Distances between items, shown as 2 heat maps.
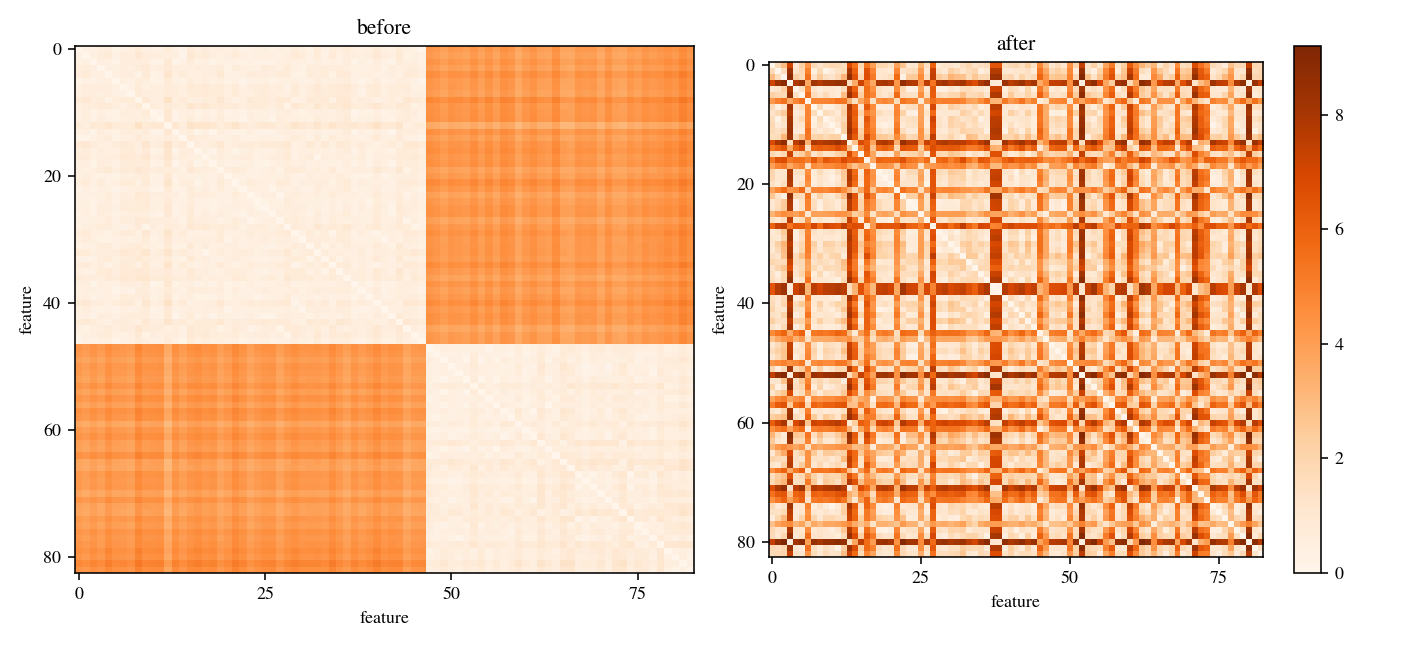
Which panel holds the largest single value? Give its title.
after
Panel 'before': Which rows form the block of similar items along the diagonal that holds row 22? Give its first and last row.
0 to 46
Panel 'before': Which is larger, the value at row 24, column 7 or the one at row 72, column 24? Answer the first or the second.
the second
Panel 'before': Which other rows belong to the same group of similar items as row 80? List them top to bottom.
47, 48, 49, 50, 51, 52, 53, 54, 55, 56, 57, 58, 59, 60, 61, 62, 63, 64, 65, 66, 67, 68, 69, 70, 71, 72, 73, 74, 75, 76, 77, 78, 79, 81, 82
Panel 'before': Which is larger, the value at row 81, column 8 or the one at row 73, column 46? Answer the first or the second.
the first
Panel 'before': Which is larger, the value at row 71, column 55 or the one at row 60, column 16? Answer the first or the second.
the second
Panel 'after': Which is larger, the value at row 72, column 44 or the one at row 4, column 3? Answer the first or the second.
the second
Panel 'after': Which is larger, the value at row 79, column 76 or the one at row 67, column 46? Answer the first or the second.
the second
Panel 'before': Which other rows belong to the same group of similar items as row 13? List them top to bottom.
0, 1, 2, 3, 4, 5, 6, 7, 8, 9, 10, 11, 12, 14, 15, 16, 17, 18, 19, 20, 21, 22, 23, 24, 25, 26, 27, 28, 29, 30, 31, 32, 33, 34, 35, 36, 37, 38, 39, 40, 41, 42, 43, 44, 45, 46
